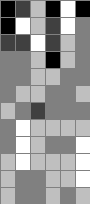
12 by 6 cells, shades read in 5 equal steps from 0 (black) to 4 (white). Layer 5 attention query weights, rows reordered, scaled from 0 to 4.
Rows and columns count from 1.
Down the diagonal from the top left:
0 4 4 0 2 3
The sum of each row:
8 14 12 12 14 15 12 18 17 20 17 15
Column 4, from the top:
0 1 1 0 3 2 2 3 2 3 3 3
